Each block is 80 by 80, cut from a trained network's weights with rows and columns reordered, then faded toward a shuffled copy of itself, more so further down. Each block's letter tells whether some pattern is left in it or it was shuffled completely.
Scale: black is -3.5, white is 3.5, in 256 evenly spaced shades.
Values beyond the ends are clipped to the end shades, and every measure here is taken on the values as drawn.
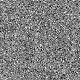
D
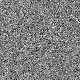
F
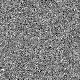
F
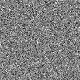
D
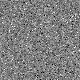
F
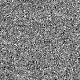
D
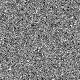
F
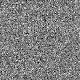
D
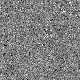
D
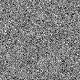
D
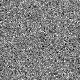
D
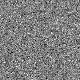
D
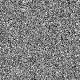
D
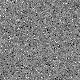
F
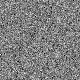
F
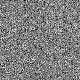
D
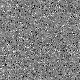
D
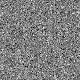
D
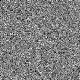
D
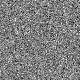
F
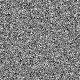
D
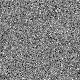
F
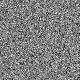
F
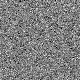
F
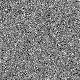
F
